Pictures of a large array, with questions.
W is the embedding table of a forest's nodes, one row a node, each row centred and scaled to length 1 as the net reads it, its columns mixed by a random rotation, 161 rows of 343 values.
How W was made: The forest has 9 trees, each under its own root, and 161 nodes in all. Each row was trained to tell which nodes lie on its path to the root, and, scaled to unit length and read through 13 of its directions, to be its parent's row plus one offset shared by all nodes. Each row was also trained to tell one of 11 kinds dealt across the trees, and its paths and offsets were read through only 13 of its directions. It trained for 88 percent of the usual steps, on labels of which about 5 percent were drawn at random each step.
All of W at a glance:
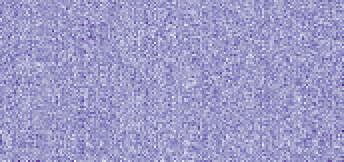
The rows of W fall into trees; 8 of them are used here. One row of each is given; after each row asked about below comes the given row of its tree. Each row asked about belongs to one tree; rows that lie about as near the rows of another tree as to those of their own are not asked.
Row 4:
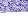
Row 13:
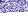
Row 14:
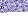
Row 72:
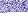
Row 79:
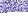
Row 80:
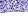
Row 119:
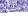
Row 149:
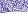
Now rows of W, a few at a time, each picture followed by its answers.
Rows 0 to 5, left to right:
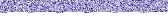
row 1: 14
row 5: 13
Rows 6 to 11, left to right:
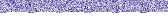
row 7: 80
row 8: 13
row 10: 4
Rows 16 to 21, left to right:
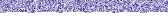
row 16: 13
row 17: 4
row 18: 119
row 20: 80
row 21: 14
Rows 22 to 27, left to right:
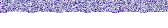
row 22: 14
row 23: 14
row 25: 80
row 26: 14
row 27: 13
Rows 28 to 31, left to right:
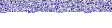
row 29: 14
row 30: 72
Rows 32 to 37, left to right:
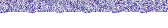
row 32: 149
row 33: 4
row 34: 119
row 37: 14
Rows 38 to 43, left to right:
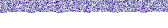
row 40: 80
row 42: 13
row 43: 149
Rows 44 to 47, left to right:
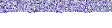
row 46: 4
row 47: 14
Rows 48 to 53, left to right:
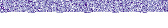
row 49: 72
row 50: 13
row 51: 80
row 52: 80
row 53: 4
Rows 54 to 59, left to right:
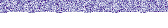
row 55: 80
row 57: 14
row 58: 13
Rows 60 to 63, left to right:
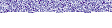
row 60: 149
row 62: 80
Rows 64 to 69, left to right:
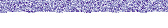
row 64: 79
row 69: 149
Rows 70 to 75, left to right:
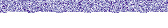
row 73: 119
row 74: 4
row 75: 14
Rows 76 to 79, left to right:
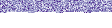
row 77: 13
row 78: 4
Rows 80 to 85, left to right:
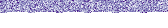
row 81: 80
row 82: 80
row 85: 80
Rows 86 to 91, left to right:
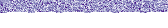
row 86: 80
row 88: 4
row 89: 14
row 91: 13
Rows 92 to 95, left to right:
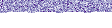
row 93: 13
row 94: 4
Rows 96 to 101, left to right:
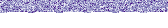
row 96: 14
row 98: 14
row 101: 13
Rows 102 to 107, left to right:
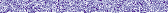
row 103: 14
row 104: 14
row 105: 14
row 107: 72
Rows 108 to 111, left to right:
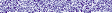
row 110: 4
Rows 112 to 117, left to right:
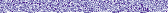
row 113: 4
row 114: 80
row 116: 14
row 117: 149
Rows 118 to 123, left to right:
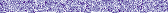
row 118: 72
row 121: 4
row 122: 149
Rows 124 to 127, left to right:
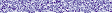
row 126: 72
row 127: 79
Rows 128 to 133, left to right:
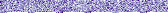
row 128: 80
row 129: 13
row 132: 4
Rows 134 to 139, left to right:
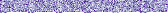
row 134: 13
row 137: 72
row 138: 72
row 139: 13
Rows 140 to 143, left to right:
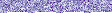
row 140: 13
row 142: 4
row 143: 4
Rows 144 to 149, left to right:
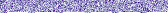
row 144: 4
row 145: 13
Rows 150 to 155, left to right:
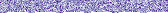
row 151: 80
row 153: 79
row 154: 80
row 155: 4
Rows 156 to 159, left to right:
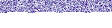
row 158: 119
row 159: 80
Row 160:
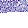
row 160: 13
